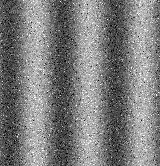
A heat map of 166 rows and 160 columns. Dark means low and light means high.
No single row or column stands out from its neighbours. Upright stripes repeat 3 times across the table. No seam splits the table.
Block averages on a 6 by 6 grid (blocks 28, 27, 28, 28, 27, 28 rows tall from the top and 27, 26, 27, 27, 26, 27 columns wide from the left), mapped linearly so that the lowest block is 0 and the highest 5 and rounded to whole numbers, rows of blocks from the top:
0 5 0 5 0 5 | 0 5 0 5 0 5 | 0 5 0 5 0 5 | 0 5 0 5 0 5 | 0 5 0 5 0 5 | 0 5 0 5 0 5
